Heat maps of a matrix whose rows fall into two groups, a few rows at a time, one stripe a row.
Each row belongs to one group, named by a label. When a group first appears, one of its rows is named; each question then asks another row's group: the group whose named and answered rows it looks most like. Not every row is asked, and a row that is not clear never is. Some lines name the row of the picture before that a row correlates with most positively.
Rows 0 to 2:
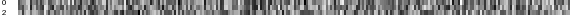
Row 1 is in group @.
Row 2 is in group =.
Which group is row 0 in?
@
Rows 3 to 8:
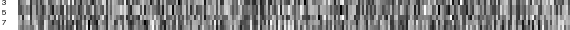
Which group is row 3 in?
@
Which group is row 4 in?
@
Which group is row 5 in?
@
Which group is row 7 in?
=
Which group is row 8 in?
=
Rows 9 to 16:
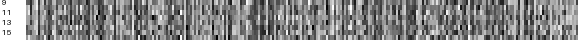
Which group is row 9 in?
@
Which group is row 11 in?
=
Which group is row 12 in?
=
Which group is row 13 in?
=
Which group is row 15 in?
@
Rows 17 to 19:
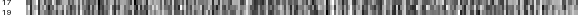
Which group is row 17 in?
@
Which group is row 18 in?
=
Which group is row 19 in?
=
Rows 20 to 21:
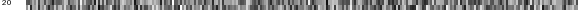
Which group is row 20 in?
@
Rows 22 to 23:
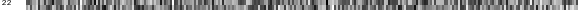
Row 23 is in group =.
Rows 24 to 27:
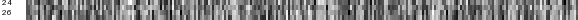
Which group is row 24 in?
@
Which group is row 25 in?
@
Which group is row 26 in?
@
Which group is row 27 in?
@
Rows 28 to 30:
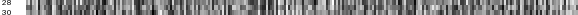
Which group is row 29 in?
@
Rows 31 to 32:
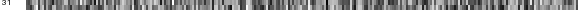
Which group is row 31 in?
@
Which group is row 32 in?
@
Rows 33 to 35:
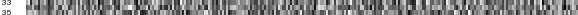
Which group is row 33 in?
=
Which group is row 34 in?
@
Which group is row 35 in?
=
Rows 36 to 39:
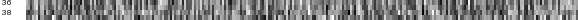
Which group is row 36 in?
=
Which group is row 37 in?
=
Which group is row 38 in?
@
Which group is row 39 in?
@
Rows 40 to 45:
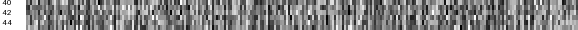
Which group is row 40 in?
@
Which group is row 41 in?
@
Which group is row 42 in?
@
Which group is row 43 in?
=
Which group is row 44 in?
=
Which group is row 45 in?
=
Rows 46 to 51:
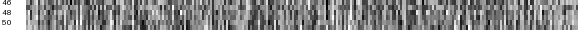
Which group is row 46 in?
=
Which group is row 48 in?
=
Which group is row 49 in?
=
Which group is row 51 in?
=
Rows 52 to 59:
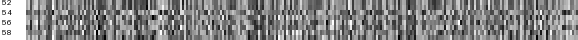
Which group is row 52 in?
=
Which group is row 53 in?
=
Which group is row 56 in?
=
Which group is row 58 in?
=
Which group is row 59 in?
=
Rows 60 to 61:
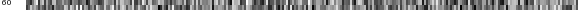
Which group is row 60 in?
@
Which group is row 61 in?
@
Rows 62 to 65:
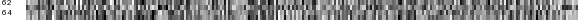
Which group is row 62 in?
=
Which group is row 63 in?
@
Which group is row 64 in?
=
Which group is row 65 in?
=
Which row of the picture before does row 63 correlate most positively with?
61
